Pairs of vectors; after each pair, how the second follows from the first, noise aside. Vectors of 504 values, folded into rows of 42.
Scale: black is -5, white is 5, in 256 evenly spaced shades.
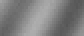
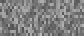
shuffled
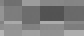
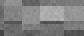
negated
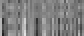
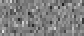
shuffled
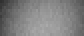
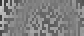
sign-scrambled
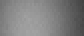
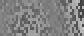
sign-scrambled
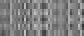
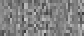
sign-scrambled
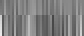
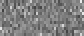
shuffled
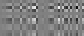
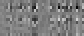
sign-scrambled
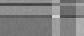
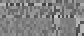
sign-scrambled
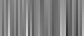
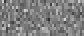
shuffled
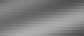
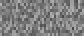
shuffled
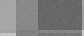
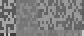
sign-scrambled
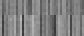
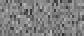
shuffled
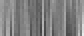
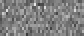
shuffled
